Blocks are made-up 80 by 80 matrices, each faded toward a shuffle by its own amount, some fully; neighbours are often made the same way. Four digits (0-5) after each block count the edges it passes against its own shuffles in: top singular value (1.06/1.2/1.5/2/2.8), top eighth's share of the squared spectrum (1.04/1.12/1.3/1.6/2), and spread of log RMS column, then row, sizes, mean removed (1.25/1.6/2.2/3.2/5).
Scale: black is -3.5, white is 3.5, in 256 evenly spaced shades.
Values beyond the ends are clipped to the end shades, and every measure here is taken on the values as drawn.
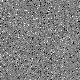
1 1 1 0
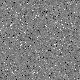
0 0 0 0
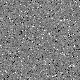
0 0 0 0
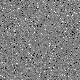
0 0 0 0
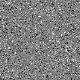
1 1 2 0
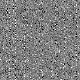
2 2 3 0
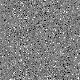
0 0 1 0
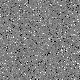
0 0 0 0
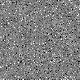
3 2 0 0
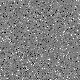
2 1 0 0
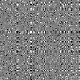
5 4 3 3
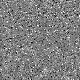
3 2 0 1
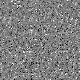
3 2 1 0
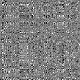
4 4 2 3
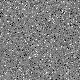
0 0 0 0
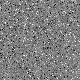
0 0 0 0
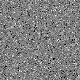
3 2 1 0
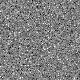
2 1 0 0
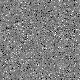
2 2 1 0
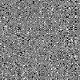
4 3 2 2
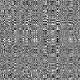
5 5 4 3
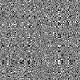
4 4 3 3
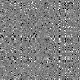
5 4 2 2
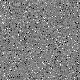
3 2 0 0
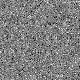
3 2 0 0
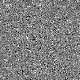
3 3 1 1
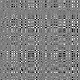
5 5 4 4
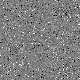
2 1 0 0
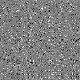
4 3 1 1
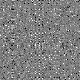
4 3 2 1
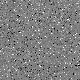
2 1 0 0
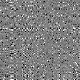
4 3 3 2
